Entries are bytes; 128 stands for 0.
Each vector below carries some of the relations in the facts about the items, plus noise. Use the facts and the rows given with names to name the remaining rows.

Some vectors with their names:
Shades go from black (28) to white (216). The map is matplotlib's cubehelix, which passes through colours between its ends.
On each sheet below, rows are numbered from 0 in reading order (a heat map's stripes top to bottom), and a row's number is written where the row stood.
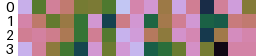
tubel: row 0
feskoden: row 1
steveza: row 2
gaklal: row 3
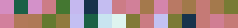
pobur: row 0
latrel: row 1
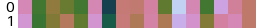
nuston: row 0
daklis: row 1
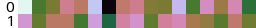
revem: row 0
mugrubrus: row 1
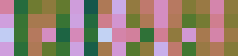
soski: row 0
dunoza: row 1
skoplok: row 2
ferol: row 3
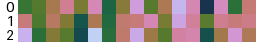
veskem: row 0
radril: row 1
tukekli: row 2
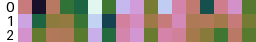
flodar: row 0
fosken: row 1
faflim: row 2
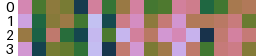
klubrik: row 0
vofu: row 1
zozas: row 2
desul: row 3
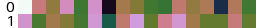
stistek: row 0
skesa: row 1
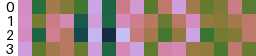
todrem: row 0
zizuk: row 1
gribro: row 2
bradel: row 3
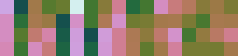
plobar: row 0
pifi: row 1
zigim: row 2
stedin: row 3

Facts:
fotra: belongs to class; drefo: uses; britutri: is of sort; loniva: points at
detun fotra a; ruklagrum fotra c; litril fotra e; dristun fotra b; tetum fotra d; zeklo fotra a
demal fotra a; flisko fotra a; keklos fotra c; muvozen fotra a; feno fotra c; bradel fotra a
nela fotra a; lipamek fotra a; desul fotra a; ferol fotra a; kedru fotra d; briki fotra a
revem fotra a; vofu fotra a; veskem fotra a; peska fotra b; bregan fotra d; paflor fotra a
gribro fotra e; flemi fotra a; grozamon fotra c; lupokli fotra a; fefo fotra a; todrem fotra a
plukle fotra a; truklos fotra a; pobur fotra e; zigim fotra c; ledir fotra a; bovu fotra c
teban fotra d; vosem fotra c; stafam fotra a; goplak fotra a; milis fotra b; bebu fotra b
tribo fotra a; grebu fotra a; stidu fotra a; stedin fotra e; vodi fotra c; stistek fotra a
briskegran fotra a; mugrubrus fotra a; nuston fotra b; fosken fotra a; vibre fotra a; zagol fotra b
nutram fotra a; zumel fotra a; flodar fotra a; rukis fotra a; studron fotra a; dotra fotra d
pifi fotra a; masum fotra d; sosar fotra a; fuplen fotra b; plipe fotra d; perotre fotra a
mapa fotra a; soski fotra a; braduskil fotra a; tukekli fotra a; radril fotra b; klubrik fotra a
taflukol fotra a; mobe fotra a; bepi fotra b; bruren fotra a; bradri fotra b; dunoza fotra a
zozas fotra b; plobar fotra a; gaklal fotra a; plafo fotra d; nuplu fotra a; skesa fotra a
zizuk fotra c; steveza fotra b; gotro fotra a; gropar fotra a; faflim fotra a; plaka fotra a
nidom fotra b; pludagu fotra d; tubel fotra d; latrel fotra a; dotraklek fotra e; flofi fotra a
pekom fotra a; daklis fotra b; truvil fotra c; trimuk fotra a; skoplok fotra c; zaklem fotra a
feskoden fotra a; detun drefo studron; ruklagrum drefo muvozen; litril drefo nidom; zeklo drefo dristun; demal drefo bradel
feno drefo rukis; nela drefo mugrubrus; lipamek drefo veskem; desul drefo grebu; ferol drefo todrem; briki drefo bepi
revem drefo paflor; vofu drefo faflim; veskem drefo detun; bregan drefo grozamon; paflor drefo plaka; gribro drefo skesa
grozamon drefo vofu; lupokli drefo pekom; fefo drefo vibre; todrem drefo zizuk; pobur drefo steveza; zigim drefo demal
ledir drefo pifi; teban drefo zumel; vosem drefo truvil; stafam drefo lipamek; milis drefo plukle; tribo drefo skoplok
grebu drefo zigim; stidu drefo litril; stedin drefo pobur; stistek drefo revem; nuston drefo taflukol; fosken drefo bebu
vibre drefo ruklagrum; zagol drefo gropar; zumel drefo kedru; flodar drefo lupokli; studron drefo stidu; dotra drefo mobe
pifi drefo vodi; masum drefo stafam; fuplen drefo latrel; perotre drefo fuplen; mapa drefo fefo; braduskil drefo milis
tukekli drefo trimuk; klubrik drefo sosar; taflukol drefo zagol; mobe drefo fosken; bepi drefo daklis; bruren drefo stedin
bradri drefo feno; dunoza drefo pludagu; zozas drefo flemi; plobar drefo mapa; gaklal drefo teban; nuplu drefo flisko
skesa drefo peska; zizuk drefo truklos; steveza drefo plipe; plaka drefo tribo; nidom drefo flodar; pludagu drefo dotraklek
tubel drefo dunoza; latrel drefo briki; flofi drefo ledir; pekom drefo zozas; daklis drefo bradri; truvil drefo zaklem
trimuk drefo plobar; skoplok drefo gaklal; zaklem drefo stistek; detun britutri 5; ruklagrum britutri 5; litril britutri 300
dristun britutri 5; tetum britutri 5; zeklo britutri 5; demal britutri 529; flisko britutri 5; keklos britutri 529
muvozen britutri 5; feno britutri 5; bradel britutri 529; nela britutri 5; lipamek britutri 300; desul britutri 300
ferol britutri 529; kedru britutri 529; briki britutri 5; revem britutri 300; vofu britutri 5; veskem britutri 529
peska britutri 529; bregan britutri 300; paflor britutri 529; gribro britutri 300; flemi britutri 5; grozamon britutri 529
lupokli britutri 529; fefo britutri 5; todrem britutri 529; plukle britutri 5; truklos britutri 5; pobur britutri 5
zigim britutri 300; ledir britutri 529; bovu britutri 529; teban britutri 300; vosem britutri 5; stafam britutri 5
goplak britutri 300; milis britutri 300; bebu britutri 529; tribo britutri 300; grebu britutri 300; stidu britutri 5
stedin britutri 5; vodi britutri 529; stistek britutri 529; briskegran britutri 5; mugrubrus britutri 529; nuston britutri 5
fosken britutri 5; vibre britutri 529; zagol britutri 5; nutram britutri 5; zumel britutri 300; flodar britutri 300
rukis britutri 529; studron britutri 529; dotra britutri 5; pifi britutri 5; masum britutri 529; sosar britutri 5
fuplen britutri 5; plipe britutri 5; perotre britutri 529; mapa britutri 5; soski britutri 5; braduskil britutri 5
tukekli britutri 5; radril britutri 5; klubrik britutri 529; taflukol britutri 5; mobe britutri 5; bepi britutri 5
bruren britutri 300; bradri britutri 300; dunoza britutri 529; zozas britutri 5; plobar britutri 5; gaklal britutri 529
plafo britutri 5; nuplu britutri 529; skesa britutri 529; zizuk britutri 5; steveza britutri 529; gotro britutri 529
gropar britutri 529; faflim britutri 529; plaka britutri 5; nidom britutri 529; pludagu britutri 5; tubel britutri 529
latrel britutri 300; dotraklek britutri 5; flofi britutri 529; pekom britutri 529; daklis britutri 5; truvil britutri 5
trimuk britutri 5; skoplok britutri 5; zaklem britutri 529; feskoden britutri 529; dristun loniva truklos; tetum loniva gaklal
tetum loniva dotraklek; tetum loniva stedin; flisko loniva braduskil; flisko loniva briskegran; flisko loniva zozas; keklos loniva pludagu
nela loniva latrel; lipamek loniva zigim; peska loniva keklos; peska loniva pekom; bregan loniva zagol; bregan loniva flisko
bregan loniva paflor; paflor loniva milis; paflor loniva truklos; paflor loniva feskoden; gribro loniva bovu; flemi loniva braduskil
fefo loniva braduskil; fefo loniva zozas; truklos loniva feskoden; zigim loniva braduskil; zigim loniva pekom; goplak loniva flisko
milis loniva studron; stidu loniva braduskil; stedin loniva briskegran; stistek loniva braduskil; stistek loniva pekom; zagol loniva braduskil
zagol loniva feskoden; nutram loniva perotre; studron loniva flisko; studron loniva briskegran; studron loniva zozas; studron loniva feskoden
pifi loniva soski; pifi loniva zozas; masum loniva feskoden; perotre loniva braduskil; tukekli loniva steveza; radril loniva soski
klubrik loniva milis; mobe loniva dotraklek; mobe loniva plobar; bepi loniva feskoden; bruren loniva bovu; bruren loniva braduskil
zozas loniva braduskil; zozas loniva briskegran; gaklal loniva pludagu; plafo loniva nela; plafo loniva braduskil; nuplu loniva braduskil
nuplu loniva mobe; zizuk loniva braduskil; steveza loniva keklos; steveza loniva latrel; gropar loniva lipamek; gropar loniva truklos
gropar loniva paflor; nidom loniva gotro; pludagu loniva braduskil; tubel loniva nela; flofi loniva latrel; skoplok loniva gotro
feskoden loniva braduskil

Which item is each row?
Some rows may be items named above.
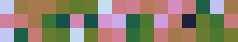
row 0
kedru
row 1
perotre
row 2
mobe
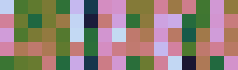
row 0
tribo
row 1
braduskil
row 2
nela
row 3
bebu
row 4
lipamek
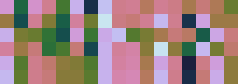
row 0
pobur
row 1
nidom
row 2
zumel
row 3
fuplen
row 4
tubel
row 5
tubel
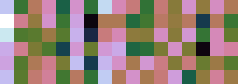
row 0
skoplok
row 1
stistek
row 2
plaka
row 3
gaklal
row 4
muvozen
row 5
plafo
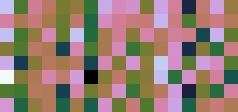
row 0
tubel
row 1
bebu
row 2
rukis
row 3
studron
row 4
dotra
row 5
zaklem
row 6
studron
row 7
bregan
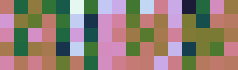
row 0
pekom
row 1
truklos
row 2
stedin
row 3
stidu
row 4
bebu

